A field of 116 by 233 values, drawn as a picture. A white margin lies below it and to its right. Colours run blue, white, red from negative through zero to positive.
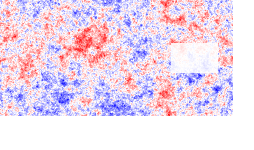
Neither half mirrors the other. The histogram is bell-shaped. The middle right is the calmest part. In the middle right lies a patch that is calmer than the rest.
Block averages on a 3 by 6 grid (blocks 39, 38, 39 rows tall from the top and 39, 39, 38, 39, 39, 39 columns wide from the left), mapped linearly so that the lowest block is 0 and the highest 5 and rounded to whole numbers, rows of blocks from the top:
333243 / 435233 / 201142
